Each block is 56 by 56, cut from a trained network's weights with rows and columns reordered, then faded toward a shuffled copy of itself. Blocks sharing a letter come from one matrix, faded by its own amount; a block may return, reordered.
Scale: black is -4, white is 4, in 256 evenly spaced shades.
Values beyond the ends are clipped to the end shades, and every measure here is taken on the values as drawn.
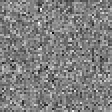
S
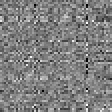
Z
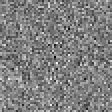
S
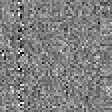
Z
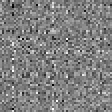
Z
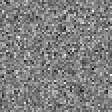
S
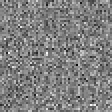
S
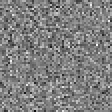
S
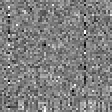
Z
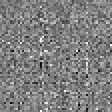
Z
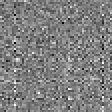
Z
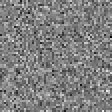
S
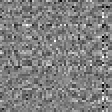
Z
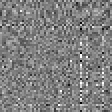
Z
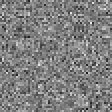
S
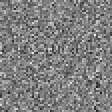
S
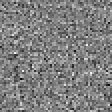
S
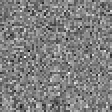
S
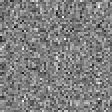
S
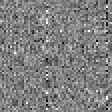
Z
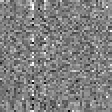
Z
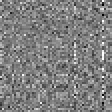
Z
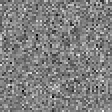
S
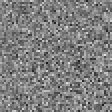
S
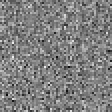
S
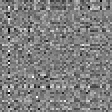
Z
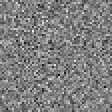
S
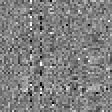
Z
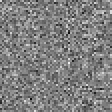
S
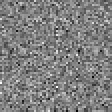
S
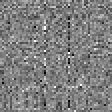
Z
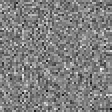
S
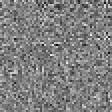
S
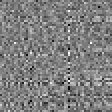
Z
